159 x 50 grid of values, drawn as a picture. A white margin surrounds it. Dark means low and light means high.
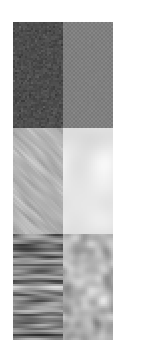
It is made of 3 by 2 panels. Panel 1,1: low, fine-grained, faint in contrast. Panel 1,2: middling, checkered, faint in contrast. Panel 2,1: high, slanting down to the right, faint in contrast. Panel 2,2: very high, smooth, faint in contrast. Panel 3,1: middling, streaked across, strong in contrast. Panel 3,2: high, blotchy.
